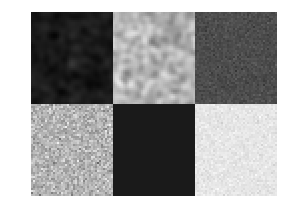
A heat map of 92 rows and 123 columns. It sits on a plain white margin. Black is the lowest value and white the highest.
The table splits into 2 rows of 3 panels. Panel 1,1: very low, blotchy, faint in contrast. Panel 1,2: high, blotchy. Panel 1,3: low, fine-grained, faint in contrast. Panel 2,1: high, fine-grained. Panel 2,2: very low, flat. Panel 2,3: very high, fine-grained, faint in contrast.
